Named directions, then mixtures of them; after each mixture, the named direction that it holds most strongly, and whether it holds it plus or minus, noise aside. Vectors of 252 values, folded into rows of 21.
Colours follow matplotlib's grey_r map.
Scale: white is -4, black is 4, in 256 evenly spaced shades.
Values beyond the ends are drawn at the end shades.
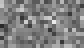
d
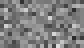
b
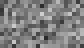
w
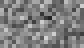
w, minus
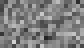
w, plus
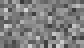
b, plus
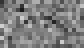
d, minus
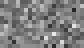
b, plus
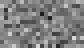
b, minus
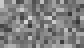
d, plus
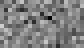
d, minus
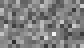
w, minus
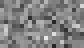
d, minus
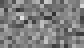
d, minus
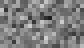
w, minus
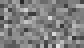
b, plus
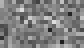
d, plus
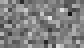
b, plus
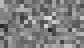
d, plus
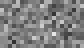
w, minus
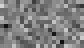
d, plus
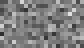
b, minus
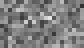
d, plus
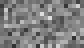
w, plus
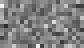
d, plus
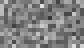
w, minus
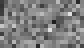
w, plus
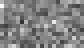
d, plus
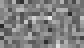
d, plus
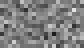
b, minus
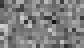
d, minus
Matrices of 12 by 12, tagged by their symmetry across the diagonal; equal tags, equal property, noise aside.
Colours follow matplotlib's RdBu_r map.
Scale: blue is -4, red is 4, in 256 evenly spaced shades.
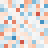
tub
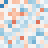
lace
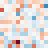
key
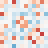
lace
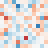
tub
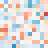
tub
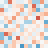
lace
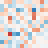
tub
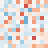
key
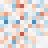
tub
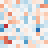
key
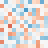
tub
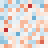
lace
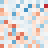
key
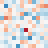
key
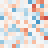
key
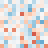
key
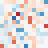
tub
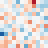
tub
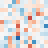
key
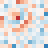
lace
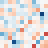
lace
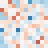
lace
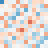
lace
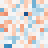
key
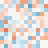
tub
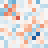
lace
